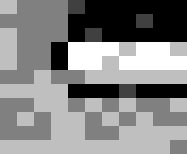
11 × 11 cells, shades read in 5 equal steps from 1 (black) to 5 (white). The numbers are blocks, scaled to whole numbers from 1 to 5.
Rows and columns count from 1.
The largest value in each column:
4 4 4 4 5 5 5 5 5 5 5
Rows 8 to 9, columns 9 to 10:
3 3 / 4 3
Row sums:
21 20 21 44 45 40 24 38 38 39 43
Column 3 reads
3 3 3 3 3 4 4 4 3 3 4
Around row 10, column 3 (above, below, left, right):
3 4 3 4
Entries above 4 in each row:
0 0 0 5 6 0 0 0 0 0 0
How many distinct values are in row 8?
2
